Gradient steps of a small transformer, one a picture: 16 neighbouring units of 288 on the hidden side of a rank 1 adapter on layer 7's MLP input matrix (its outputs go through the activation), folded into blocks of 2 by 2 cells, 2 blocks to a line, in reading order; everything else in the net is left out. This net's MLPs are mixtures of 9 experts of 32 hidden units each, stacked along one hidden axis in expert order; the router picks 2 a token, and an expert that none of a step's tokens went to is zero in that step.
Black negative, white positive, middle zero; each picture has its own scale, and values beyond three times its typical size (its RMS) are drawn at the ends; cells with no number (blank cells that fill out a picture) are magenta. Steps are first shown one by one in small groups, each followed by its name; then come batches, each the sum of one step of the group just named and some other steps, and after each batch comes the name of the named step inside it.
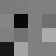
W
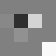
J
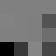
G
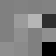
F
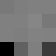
G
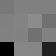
F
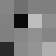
J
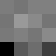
F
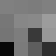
F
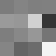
F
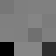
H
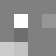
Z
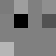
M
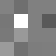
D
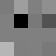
M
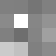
Z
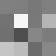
Z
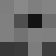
M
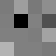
M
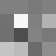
Z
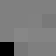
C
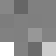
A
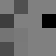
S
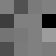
S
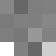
A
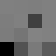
C
